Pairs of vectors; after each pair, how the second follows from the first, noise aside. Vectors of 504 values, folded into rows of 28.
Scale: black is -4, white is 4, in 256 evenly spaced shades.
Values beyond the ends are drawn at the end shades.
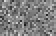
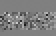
partly zeroed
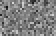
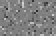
partly zeroed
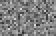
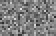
copied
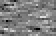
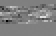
partly zeroed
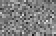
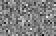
shuffled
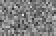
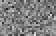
shuffled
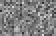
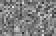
copied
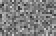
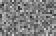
copied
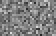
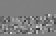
partly zeroed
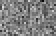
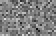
shuffled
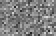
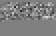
partly zeroed
